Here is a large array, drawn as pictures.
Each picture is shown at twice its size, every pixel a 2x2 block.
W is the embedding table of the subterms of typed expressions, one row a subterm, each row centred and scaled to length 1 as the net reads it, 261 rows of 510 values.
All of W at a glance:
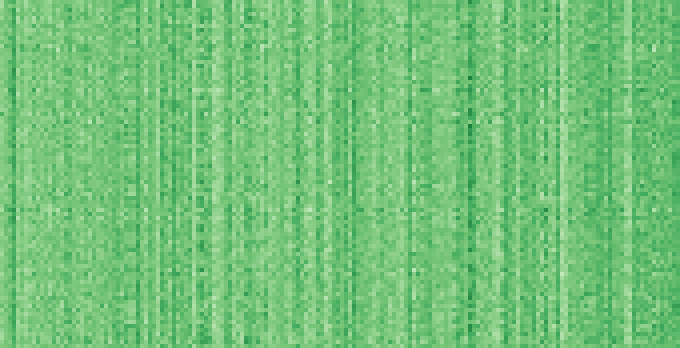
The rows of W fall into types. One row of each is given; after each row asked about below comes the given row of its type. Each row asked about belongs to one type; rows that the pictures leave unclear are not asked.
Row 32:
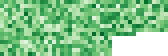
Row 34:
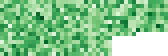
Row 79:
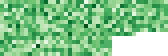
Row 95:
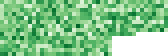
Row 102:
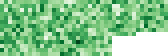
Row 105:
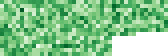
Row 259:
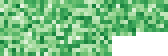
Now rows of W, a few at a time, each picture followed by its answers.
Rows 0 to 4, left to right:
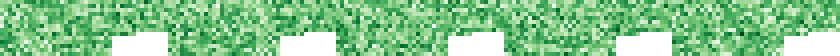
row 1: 34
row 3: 95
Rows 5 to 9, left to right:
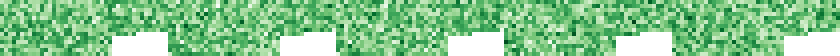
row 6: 95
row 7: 259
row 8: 32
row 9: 102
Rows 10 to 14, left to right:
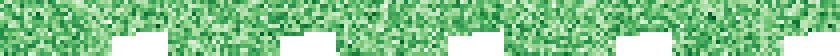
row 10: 105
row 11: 32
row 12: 259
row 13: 95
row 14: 34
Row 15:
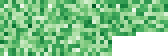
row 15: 32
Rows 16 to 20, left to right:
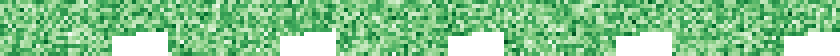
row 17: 259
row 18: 79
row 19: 32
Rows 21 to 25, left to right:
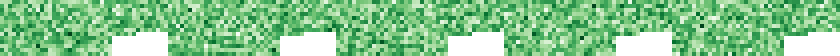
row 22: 95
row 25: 32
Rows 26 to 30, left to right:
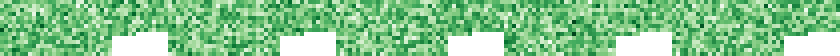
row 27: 259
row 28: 259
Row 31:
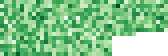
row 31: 95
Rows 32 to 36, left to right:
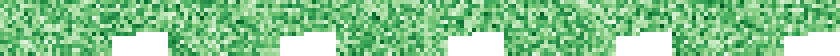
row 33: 105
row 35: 105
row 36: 105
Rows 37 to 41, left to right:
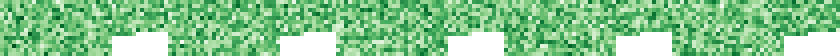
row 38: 79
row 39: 79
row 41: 32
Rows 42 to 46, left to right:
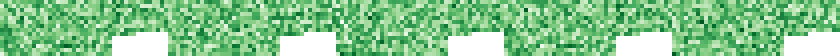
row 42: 105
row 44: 95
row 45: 105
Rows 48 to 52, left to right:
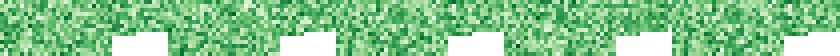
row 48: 102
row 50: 32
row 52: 32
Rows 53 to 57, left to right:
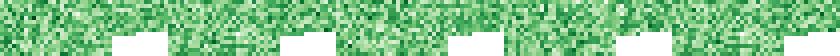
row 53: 102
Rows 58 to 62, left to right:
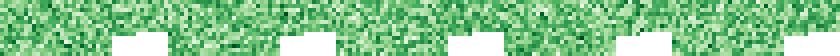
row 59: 105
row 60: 259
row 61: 34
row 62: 259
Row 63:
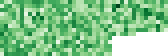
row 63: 105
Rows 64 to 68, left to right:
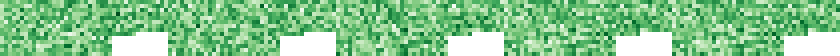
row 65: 32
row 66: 259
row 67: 259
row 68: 259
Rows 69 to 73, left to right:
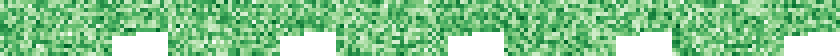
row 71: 259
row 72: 102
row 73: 105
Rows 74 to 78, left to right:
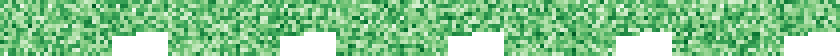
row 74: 32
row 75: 79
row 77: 79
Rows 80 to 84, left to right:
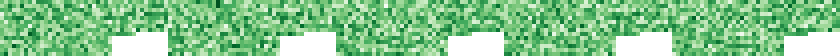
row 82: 95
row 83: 95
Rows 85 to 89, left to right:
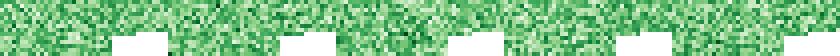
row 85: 32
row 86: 32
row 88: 259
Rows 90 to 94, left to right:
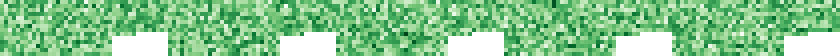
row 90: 259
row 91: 259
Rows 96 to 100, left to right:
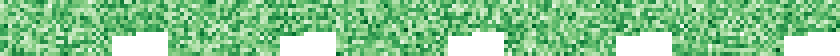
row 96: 259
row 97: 79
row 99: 102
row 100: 95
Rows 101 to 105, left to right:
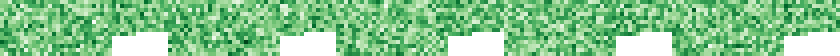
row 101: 105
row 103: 32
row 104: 79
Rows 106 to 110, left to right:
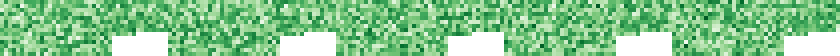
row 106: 259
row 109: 259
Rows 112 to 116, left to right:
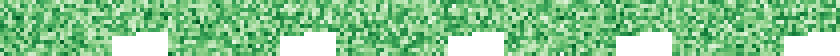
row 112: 102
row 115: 79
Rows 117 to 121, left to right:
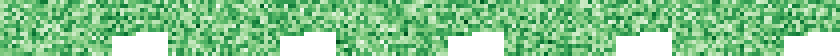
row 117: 79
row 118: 32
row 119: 32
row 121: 79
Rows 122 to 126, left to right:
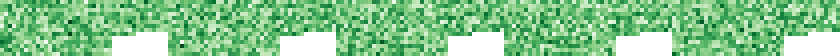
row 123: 79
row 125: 95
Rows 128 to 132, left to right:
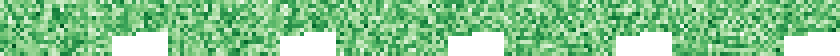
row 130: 32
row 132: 95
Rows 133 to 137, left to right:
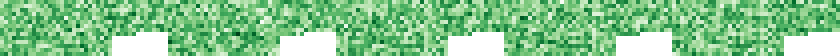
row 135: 34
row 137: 259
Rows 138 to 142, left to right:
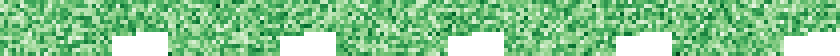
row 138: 259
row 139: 32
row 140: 95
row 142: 95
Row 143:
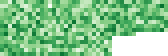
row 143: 95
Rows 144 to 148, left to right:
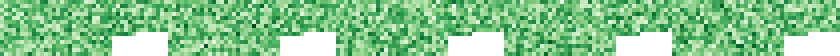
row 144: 79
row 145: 79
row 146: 32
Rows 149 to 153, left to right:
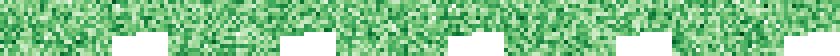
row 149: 102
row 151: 79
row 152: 102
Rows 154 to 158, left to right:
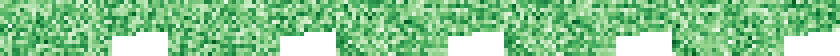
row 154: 34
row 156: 105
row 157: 105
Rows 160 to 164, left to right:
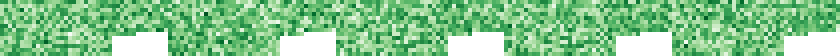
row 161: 95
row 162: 259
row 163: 259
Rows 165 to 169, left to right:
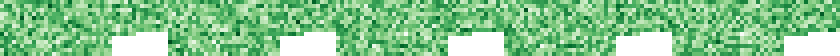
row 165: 105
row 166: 32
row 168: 105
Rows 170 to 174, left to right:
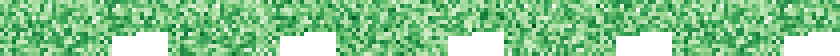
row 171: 34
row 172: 102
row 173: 32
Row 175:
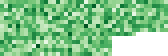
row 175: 79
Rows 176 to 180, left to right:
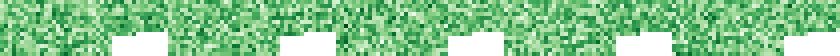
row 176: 259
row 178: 102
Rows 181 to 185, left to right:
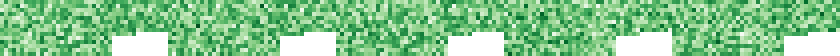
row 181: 259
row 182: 32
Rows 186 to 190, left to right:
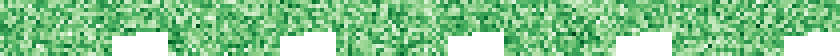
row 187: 105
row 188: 259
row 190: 79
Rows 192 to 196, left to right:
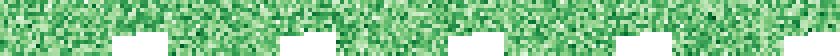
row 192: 259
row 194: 102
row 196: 34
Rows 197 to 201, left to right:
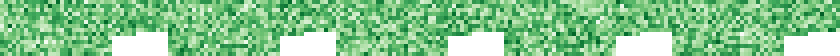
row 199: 79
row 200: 105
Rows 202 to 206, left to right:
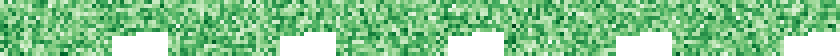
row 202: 102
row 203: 34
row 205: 102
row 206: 34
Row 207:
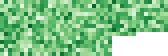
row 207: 102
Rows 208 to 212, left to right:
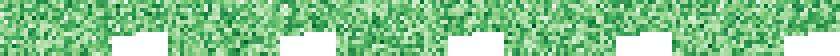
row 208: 79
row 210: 34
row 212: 259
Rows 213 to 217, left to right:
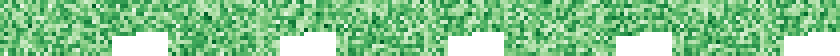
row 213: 32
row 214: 34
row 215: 34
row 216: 79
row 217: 34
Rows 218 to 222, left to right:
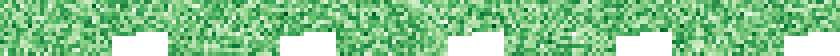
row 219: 95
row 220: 105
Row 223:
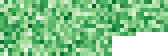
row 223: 102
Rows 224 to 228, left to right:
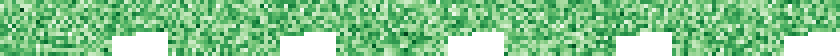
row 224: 95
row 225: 32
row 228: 32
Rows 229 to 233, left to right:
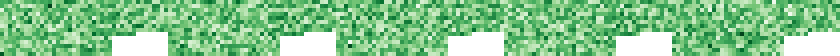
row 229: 32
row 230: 32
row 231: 79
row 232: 79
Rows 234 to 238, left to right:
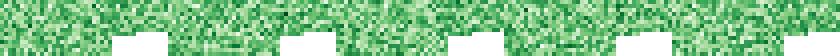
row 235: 95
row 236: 32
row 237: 105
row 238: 259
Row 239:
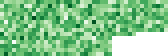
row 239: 95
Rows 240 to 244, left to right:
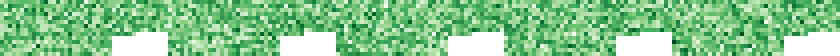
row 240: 79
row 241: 259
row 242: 95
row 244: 32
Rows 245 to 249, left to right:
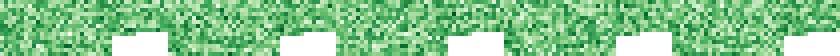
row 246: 95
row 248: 105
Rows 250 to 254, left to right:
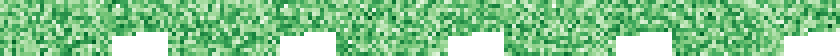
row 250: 259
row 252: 95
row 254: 105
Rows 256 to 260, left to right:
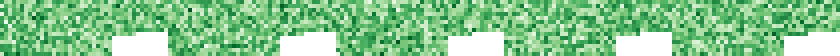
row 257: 105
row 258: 34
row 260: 32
